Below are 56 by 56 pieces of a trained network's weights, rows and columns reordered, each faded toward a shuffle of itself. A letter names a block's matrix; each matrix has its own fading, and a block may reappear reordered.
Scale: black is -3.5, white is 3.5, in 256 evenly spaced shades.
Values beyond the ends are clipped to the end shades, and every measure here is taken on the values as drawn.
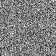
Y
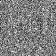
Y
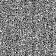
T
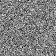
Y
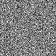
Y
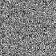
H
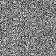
Y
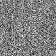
H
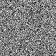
Y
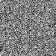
H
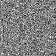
Y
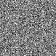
Y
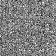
T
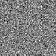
H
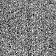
T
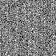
T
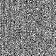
T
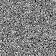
Y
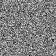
Y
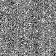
T
